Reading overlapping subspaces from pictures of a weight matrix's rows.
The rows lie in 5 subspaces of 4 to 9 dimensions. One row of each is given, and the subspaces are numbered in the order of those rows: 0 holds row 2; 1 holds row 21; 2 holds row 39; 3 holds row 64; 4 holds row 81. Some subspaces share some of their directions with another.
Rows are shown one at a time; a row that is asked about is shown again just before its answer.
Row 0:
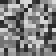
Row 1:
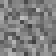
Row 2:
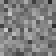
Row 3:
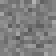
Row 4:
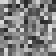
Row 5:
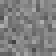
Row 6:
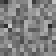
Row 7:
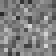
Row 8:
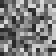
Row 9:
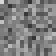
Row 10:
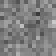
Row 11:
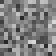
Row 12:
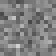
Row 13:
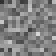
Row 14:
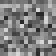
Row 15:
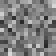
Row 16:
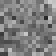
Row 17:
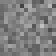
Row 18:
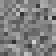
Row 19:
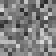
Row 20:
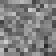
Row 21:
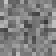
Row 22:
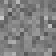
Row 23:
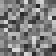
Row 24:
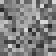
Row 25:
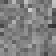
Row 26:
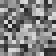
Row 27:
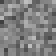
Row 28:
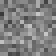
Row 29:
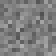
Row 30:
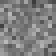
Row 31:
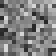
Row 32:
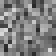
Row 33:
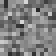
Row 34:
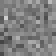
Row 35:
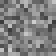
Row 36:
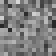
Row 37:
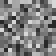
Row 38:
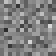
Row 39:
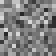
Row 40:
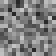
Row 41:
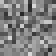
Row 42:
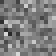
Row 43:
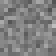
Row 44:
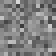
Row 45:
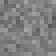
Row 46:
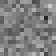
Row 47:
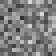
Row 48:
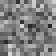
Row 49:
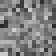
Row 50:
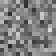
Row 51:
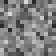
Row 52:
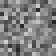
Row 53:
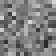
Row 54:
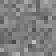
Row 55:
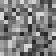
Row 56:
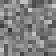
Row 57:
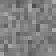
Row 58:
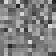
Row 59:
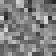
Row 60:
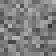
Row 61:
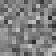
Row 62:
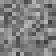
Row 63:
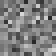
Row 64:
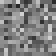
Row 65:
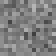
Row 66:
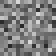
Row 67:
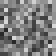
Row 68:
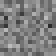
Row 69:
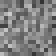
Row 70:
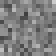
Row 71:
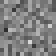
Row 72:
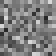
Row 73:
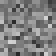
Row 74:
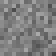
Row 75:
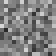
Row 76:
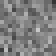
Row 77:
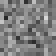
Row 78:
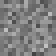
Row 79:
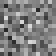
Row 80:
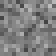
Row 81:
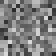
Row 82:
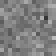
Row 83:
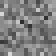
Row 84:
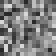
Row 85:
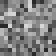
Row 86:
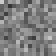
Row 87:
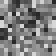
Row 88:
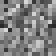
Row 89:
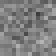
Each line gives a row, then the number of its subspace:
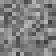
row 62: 1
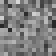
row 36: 3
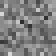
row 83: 0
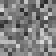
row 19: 0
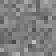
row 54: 2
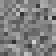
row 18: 2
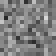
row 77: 1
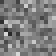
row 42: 2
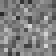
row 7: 1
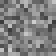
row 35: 2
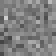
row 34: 1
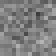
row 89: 0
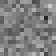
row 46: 1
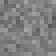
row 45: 1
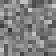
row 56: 1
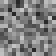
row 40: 4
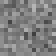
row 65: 1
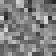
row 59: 4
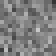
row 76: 4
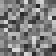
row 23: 2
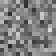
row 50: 2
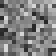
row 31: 4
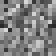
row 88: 1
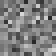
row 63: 2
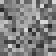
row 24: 0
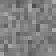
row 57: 4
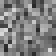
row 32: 4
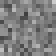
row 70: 4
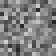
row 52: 2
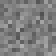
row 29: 2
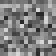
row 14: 0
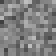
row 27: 3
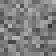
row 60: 0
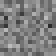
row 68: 0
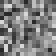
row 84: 4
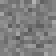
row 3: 0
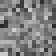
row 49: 4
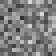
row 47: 2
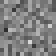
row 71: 4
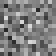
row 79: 0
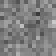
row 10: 2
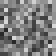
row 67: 1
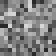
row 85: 4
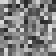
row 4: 3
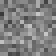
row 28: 2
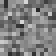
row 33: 0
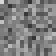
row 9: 3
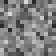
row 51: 0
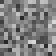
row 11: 2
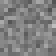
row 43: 2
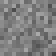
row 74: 1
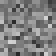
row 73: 0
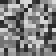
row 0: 3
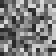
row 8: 4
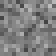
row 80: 4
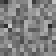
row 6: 4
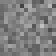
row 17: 4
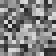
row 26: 2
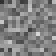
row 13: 4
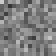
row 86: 3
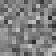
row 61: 2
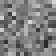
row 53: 1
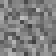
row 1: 2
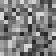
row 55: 1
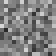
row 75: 1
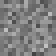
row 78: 1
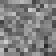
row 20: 1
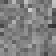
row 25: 4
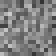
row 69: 4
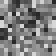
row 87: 4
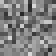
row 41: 4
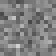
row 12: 0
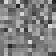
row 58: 0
